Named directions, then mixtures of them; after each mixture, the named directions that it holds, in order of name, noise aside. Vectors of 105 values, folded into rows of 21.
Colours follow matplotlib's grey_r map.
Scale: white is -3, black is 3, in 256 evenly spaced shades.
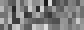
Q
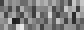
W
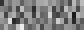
W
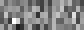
Q, W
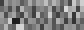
W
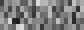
W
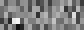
Q, W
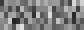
W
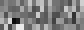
Q, W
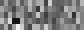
Q, W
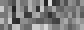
Q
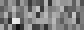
Q, W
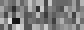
Q, W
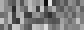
Q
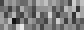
W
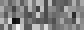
Q, W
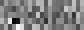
Q, W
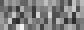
W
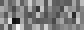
Q, W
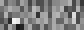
Q, W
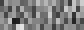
W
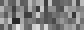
Q, W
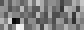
Q, W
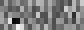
Q, W
